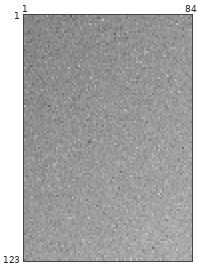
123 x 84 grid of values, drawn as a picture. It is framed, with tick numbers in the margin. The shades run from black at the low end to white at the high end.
Neither half mirrors the other. The texture is fine-grained noise. There is an overall slope up to the bottom right. No single row or column stands out from its neighbours.
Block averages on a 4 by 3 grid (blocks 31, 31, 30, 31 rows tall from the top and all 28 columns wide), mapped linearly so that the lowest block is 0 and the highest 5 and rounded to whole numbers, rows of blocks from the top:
012
123
234
345
